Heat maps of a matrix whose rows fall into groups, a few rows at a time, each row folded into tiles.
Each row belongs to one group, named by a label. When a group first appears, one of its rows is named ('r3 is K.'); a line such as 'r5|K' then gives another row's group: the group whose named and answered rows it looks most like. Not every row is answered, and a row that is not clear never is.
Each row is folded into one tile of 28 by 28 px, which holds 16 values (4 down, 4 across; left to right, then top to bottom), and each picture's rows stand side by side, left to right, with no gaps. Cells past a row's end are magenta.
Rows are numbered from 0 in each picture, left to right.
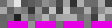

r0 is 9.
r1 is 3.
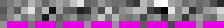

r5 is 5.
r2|5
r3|3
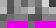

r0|9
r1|9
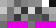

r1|9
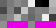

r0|3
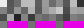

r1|9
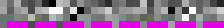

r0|9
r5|9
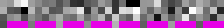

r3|3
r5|9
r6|3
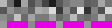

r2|3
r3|3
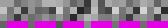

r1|5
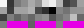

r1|5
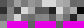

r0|3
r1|5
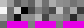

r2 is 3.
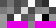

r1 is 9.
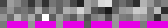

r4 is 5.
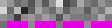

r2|9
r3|3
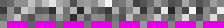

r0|3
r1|5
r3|5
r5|3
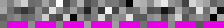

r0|5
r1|3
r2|9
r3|3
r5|5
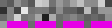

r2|5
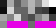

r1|5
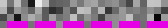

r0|9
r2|3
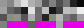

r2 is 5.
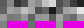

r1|5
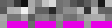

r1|5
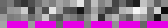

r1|3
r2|5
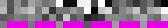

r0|9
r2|9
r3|9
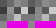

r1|3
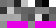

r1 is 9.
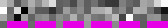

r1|5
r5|5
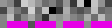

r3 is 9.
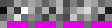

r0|3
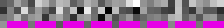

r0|3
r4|5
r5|5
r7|5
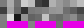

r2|5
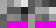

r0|5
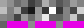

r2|3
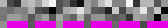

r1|5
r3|5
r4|9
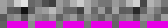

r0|5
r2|5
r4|5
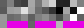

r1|5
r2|3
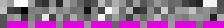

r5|3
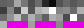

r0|3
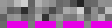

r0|5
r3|3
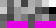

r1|5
